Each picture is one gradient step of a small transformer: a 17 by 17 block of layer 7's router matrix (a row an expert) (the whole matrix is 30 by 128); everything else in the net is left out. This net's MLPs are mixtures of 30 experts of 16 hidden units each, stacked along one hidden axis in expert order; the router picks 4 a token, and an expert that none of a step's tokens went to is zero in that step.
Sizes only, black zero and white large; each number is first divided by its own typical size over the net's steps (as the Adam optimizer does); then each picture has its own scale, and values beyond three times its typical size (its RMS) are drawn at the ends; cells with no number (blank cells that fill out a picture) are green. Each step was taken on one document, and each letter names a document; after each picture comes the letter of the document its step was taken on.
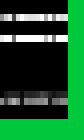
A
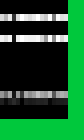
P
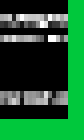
A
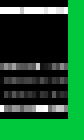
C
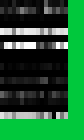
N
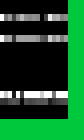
A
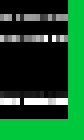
P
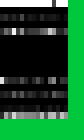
N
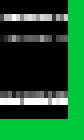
A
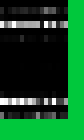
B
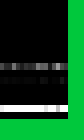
C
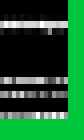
N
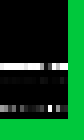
C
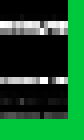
N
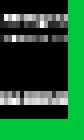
A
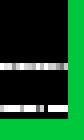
C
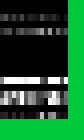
N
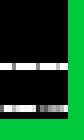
C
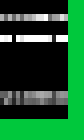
P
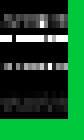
P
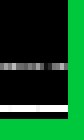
C
